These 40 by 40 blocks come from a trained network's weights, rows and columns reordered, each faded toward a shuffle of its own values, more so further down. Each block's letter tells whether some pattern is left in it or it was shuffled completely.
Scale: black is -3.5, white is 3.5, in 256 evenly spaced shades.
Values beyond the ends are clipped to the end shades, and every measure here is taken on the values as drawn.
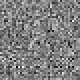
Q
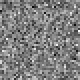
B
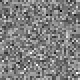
B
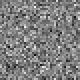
Q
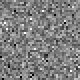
B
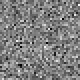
B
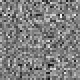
Q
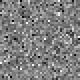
B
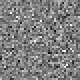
B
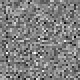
Q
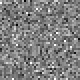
B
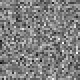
B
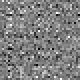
Q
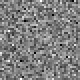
B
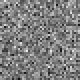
Q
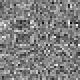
Q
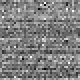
Q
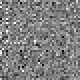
Q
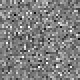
B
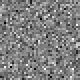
B
